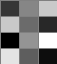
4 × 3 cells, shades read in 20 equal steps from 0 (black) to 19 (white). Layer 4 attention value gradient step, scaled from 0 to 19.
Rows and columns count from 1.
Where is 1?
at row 4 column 3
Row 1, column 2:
10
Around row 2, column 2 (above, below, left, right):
10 11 15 3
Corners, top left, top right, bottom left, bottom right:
4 15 17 1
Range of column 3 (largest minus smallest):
18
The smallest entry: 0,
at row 3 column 1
